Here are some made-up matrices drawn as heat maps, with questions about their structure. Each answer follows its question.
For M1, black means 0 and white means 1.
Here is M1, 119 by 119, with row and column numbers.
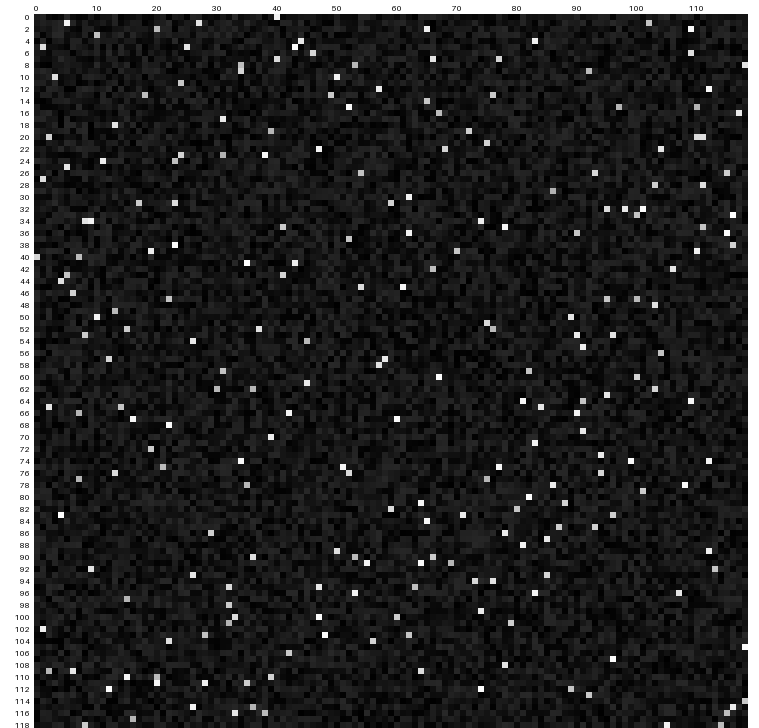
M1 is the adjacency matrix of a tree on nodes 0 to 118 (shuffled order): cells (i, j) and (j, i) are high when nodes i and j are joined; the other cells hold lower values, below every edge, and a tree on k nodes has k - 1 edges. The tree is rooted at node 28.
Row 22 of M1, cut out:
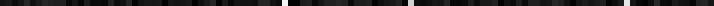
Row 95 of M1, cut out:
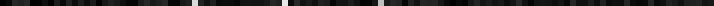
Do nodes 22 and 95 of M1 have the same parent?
yes
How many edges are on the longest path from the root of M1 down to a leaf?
13
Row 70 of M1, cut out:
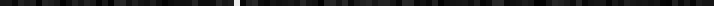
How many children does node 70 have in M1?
0
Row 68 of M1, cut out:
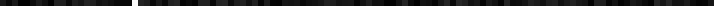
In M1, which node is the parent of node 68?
22
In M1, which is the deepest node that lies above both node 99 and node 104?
36
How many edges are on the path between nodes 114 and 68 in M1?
12
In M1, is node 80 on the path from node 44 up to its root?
no
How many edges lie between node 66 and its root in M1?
5
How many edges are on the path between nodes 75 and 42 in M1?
4
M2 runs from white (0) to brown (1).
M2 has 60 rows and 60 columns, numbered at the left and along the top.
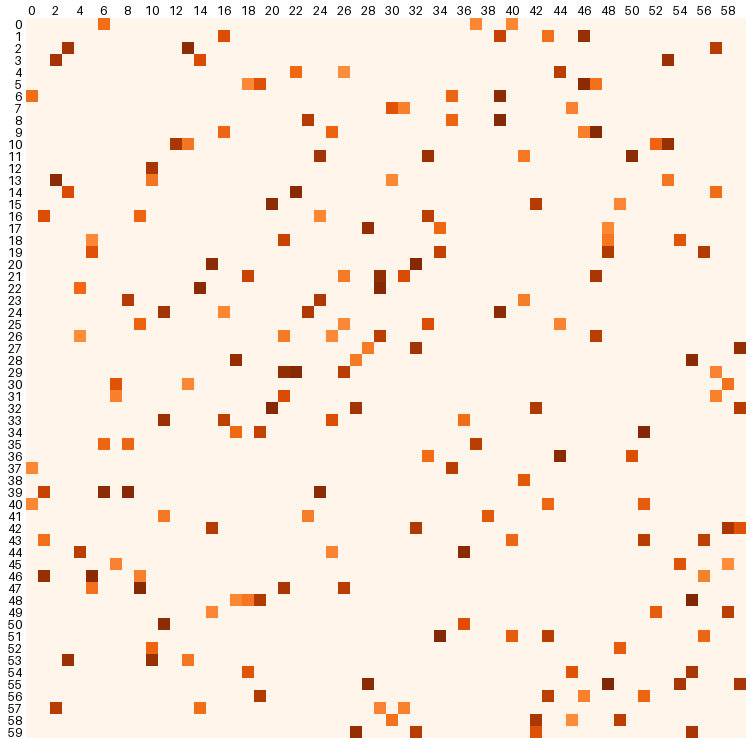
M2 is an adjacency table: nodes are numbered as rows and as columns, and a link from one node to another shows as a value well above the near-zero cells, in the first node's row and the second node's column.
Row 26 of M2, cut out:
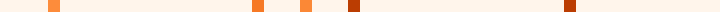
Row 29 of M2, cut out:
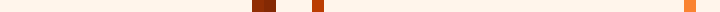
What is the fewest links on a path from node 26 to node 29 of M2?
1
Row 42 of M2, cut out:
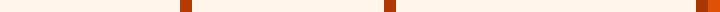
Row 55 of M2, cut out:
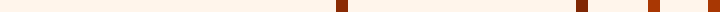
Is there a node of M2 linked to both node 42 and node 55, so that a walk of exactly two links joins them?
yes
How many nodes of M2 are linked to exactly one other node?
2
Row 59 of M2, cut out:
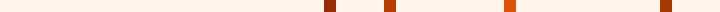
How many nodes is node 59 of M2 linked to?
4
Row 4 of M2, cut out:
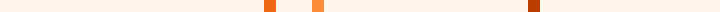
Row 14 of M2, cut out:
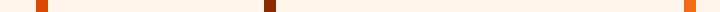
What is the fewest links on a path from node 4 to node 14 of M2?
2
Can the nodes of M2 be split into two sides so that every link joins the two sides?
no
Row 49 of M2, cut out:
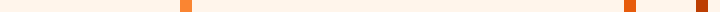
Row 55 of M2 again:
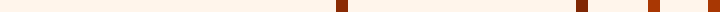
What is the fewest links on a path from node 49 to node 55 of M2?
4
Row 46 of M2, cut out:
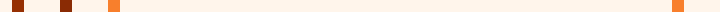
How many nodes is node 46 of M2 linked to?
4
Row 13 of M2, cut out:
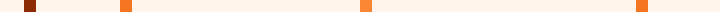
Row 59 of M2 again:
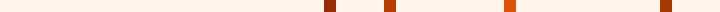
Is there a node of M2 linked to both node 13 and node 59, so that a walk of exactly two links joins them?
no
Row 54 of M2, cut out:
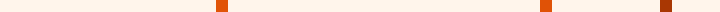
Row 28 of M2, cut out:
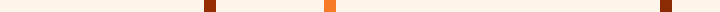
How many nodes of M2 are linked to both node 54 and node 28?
1
